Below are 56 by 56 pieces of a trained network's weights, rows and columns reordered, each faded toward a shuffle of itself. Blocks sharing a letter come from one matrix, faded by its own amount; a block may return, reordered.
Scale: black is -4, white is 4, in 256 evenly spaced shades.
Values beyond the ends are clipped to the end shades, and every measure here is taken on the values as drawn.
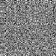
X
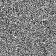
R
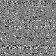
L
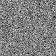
R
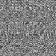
X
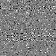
L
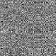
X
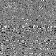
L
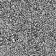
R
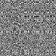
X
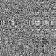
X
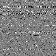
L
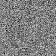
R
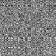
X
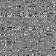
L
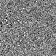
R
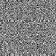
X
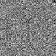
X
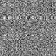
X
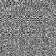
X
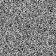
R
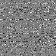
L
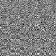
X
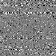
L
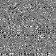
L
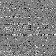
L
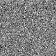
R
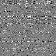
L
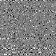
L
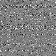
L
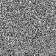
R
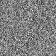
R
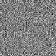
X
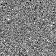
R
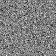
R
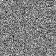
R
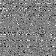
L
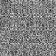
X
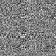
X
